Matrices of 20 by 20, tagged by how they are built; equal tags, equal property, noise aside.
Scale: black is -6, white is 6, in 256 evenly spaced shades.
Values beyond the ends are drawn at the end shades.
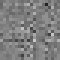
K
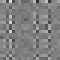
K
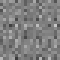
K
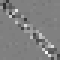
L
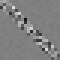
L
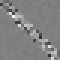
L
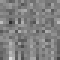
K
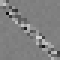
L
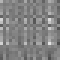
K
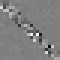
L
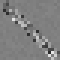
L
